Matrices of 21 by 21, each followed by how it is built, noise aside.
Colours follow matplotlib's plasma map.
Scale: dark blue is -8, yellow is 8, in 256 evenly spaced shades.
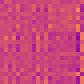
low rank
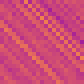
Toeplitz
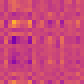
low rank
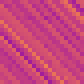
Toeplitz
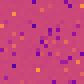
sparse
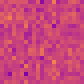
low rank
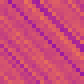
Toeplitz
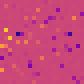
sparse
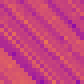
Toeplitz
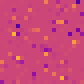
sparse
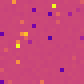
sparse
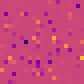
sparse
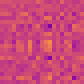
low rank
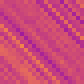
Toeplitz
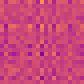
low rank
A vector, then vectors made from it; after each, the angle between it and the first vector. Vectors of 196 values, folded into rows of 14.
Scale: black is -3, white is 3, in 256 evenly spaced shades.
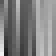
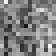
partly aligned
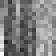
nearly parallel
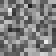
orthogonal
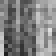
nearly parallel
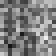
partly aligned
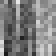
nearly parallel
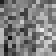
partly aligned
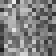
partly opposed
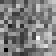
partly aligned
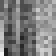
nearly parallel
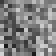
partly aligned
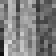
nearly opposite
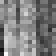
nearly opposite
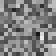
orthogonal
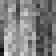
nearly opposite
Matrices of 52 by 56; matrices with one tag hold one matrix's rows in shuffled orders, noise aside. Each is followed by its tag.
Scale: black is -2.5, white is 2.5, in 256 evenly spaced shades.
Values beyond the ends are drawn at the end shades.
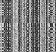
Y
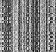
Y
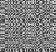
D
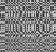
D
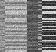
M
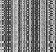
Y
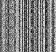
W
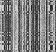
Y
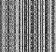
W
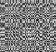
D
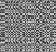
D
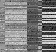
M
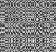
D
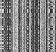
Y
